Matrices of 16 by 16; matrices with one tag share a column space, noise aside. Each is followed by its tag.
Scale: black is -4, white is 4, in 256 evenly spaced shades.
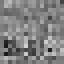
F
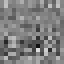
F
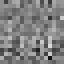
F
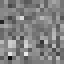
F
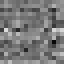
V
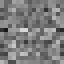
V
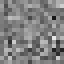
F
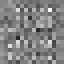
V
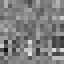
F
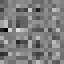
V
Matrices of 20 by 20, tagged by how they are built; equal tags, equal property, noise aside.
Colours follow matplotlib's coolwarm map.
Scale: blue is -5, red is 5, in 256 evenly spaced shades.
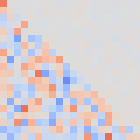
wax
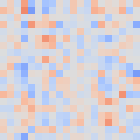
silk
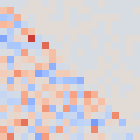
wax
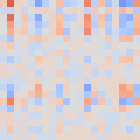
silk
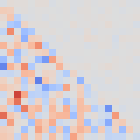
wax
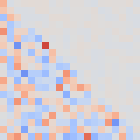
wax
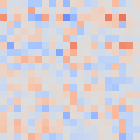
silk
